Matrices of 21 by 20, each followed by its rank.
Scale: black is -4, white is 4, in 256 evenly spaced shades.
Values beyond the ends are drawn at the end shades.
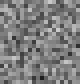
full rank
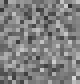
full rank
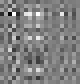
two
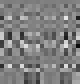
two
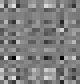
two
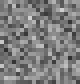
full rank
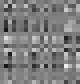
two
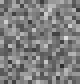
full rank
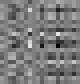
two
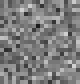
full rank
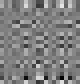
two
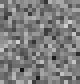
full rank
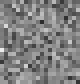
full rank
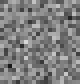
full rank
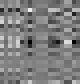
two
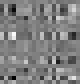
two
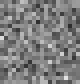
full rank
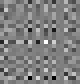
two
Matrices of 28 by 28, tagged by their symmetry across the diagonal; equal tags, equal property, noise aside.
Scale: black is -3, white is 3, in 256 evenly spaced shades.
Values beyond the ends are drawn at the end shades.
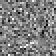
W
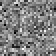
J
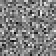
W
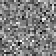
W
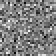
J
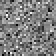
J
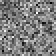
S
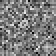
S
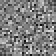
S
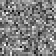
J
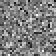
J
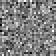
W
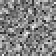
S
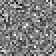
S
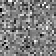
W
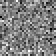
W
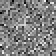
S
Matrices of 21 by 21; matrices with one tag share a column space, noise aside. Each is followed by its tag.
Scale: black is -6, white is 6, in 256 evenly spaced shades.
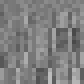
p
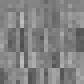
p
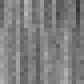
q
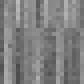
q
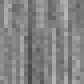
q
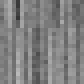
q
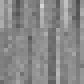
q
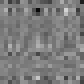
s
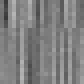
q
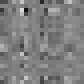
s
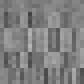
p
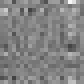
s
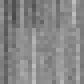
q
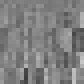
p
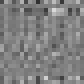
s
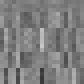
p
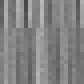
q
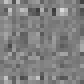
s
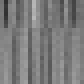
q
